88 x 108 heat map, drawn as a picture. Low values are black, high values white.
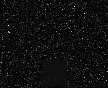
There is no overall slope. There are no regular stripes. The bottom middle is the calmest part. Fine speckle covers the field. In the bottom middle lies a patch that is calmer than the rest. Most values sit low, with a long tail of high ones.
